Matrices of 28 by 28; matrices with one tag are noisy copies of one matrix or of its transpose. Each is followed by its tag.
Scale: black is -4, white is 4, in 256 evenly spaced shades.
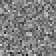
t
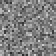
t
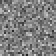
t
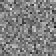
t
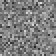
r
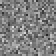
r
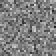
t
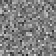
t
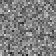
t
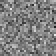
t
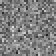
r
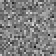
r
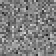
r
